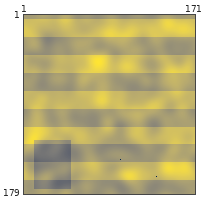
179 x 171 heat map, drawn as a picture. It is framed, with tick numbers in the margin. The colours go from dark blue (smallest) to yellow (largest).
Two lone cells stand out, each far lower than its neighbours. On average the colour sits 70% of the way up the scale. The histogram is bell-shaped. An odd patch, lower than its surroundings, sits in the bottom left. Values change most from cell to cell in the bottom left. The ninth with the lowest average is the bottom left. Stripes running across repeat 5 times from top to bottom. The ninth with the highest average is the top middle.
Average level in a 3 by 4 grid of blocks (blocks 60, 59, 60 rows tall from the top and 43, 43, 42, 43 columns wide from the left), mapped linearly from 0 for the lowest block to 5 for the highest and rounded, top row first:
3 5 5 5 | 4 4 3 4 | 0 2 3 4
